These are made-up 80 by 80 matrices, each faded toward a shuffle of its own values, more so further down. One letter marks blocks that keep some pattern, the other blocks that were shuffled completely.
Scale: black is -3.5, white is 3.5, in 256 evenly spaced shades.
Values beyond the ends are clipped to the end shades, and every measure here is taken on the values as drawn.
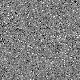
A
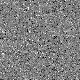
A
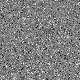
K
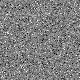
K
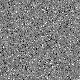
A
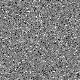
K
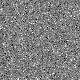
K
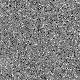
K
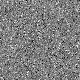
K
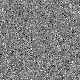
A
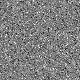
K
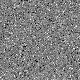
K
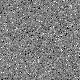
K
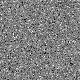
K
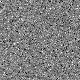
A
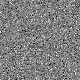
A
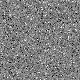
K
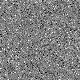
K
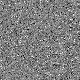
A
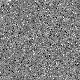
A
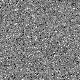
K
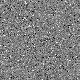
A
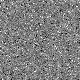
K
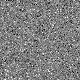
K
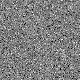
A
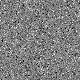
A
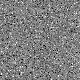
A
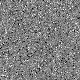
K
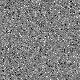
A
